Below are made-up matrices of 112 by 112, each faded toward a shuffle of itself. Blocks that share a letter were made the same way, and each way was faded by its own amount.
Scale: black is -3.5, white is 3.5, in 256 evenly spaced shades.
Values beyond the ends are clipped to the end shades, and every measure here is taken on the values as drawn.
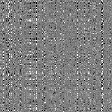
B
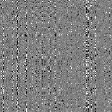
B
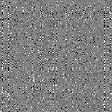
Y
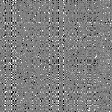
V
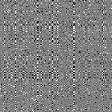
V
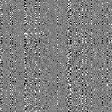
B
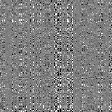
B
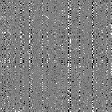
B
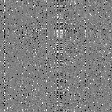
Y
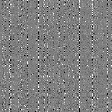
B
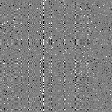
V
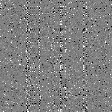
Y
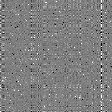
V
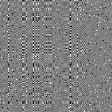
V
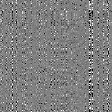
B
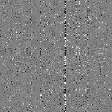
Y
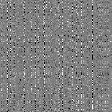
B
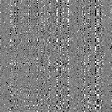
B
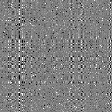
V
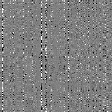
B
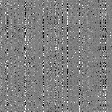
B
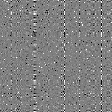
V
